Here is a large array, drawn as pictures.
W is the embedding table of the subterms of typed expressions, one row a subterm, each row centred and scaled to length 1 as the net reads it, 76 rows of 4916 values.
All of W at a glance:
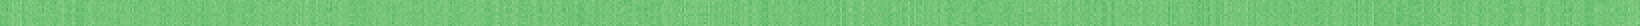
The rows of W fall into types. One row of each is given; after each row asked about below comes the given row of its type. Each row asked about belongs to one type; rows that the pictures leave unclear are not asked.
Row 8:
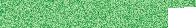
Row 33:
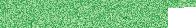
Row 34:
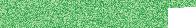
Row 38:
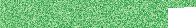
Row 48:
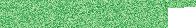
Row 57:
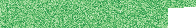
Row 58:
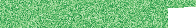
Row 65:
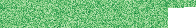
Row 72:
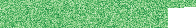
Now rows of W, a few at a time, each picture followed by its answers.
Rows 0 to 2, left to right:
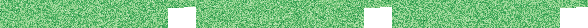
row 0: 58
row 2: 8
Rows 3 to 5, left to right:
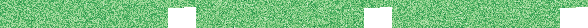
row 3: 8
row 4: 65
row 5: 34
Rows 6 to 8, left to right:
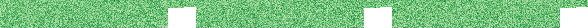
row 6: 57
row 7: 72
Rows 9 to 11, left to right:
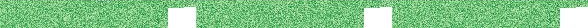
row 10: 57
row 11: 38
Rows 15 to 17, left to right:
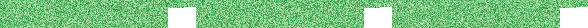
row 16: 33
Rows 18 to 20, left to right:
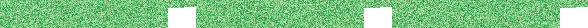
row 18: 48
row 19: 72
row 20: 38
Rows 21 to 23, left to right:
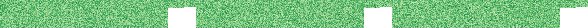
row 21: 65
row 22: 34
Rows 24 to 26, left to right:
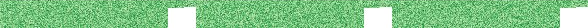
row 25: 34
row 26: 33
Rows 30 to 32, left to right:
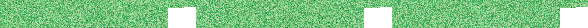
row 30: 8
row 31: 57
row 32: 33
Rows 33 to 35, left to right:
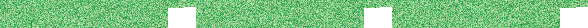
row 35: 33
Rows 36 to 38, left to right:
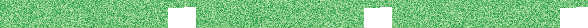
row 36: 65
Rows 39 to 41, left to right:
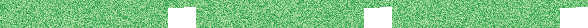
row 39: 65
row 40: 58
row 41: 34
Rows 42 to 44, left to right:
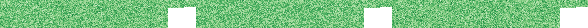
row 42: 48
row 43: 48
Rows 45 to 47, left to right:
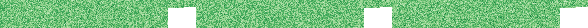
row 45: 65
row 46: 57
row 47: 34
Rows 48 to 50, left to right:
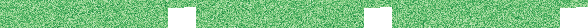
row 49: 8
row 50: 33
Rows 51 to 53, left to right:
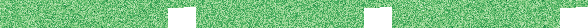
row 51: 58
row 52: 33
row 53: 65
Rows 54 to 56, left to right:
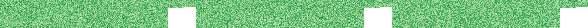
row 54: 34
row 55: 33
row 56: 57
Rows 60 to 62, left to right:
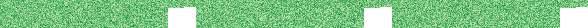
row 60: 8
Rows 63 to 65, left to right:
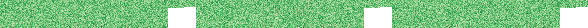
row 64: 34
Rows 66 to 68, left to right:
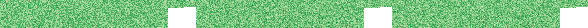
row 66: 57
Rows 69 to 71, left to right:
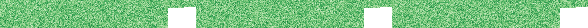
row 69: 57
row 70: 38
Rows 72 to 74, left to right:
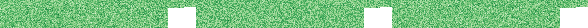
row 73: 8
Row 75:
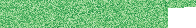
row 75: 48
